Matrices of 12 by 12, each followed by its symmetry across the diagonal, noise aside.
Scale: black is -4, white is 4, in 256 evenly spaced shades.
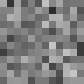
neither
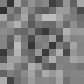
symmetric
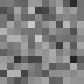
neither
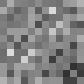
symmetric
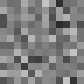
neither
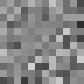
symmetric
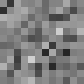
symmetric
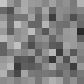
neither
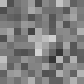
symmetric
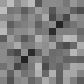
symmetric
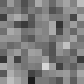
neither
